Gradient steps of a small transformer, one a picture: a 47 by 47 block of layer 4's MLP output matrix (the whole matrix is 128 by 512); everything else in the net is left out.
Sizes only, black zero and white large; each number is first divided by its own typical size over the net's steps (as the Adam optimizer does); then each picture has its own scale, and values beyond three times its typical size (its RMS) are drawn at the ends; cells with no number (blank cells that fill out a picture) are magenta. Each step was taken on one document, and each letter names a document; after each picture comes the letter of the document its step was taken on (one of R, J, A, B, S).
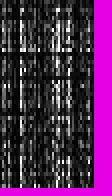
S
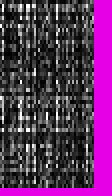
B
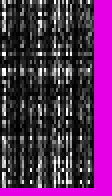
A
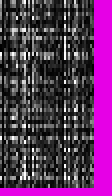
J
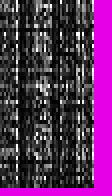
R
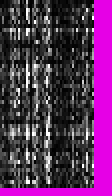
B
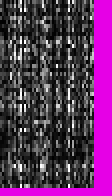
R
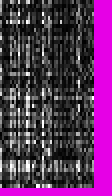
B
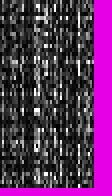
R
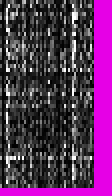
J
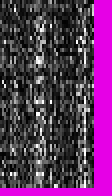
R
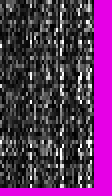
R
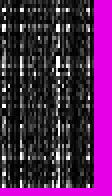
S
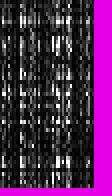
S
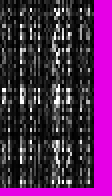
S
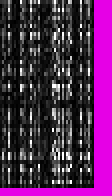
S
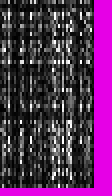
A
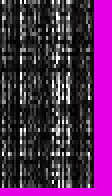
S
